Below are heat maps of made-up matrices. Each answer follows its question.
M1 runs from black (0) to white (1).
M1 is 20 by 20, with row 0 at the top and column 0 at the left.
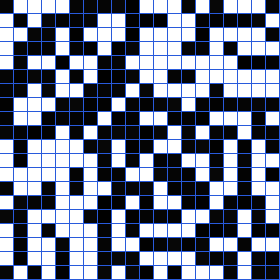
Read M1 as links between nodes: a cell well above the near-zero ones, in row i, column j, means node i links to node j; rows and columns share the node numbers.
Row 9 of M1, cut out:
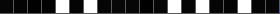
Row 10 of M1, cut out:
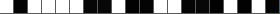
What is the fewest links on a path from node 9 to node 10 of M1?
2
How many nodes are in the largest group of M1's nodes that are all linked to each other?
6
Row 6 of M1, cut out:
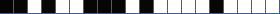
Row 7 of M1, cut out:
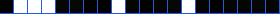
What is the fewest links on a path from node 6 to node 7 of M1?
2
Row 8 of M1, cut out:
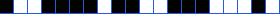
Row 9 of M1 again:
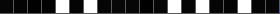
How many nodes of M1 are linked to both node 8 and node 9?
1
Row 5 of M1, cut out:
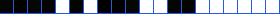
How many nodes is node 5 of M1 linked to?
10
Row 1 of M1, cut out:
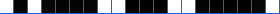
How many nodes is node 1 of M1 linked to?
7
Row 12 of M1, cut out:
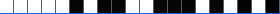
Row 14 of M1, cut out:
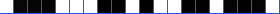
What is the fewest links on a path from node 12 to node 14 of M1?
1
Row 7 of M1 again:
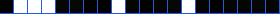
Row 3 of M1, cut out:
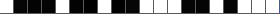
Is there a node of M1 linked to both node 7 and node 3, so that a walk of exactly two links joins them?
no
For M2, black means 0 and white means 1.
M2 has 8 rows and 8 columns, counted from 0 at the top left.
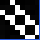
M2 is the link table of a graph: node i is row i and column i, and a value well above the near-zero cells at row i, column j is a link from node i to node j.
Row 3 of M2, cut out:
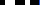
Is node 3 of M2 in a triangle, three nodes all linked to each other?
no
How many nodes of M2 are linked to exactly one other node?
2
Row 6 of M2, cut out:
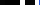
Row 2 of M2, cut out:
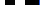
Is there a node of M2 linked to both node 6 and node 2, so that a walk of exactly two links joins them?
yes
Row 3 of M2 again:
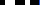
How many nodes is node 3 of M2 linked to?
3
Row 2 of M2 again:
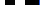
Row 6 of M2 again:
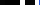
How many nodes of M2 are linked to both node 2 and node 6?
1
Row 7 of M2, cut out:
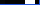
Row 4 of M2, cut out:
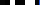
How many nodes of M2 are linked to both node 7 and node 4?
2
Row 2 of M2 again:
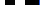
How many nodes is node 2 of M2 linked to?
3
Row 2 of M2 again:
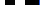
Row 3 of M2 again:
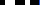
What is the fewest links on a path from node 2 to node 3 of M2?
1
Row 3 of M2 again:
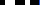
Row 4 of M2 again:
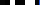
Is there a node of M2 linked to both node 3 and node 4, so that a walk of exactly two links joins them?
yes
